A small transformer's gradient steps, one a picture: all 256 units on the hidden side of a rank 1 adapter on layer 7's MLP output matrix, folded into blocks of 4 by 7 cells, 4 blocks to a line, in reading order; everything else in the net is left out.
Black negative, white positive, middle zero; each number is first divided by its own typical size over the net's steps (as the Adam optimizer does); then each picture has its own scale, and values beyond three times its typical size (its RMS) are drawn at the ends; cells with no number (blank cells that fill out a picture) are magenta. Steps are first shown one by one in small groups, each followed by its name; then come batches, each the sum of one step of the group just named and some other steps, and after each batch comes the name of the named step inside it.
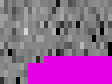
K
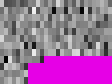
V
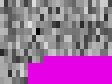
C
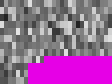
V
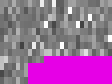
C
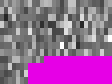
C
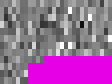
C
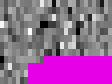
C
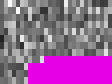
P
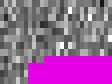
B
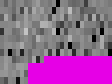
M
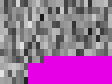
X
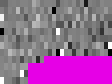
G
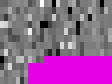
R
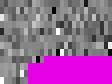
G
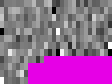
G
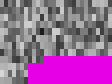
X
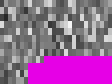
X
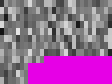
G
